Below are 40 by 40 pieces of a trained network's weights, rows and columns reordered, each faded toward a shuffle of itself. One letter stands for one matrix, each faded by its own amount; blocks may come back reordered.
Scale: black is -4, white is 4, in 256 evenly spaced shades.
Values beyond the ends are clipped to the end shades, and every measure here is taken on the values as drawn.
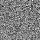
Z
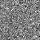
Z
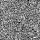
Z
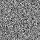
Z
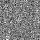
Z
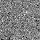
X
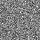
Z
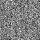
Z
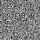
Z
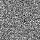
Z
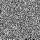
Z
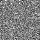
Z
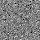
X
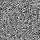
X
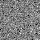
X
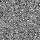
X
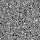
X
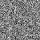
Z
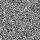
Z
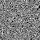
X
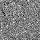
X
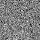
Z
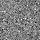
X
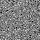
X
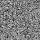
Z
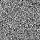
Z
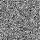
Z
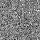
Z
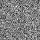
Z
